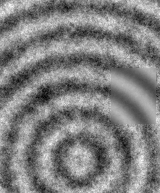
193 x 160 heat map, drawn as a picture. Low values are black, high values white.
Calmest part: middle right. Odd patch: calmer, in the middle right. Rings: centred on the bottom middle. Slope: none. Odd rows or columns: none.
